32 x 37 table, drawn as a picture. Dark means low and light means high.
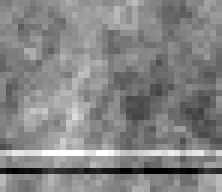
Rows 26 and 29 stand out from the rest. Streaks run across, left to right. A few values lie far out on both sides of the bulk.
